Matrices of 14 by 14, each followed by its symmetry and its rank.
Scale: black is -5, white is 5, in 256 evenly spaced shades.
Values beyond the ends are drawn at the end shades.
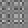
symmetric, rank one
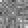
symmetric, rank three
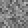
neither, full rank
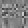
neither, rank three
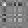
symmetric, rank one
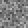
neither, full rank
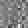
neither, rank three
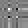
symmetric, rank one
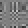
neither, rank two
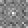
symmetric, rank three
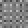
symmetric, rank one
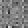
neither, rank three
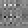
neither, rank two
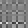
neither, rank one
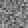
neither, full rank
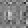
neither, rank two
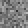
neither, full rank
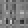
neither, rank two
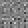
neither, rank three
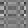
neither, rank one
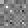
symmetric, rank three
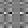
neither, rank one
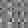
neither, rank two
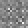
symmetric, rank three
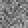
neither, full rank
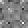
symmetric, rank three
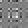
symmetric, rank one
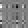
neither, rank one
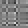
neither, rank one
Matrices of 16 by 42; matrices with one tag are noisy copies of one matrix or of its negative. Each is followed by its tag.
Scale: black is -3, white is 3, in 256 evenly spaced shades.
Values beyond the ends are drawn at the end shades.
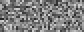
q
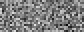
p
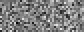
p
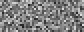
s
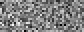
p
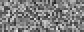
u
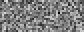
s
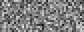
s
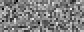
u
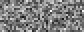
q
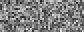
q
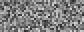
u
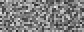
p
